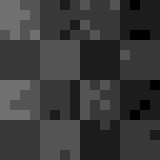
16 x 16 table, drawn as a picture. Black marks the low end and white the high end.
No row or column stands out. The field climbs toward the left. The ninth with the highest average is the top left. The field is checkered. On average the colour sits 20% of the way up the scale.
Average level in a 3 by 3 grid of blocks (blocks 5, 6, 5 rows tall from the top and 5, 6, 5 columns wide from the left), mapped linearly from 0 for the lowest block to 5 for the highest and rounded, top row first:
520
421
321
